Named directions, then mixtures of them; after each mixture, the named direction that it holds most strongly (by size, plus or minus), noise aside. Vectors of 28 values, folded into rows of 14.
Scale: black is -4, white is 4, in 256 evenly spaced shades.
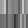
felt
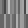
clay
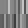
clay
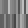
clay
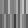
clay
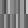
clay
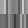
felt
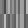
clay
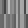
clay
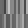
clay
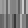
felt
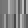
clay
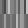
clay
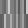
clay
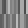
clay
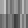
felt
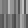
clay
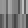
felt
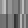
felt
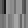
felt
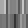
felt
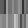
felt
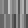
clay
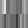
felt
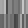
felt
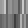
felt
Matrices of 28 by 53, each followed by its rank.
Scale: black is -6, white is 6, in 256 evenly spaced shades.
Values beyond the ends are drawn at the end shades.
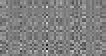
two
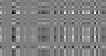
one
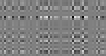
one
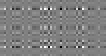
one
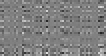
two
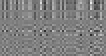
two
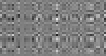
two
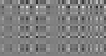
one
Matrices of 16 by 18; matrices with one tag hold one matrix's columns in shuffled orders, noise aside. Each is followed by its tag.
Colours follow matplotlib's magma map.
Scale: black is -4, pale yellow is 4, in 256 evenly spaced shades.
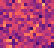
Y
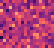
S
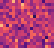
Y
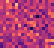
Y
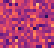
Y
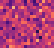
S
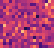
Y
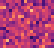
S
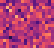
S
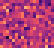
S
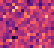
S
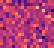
S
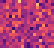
Y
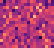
S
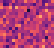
S
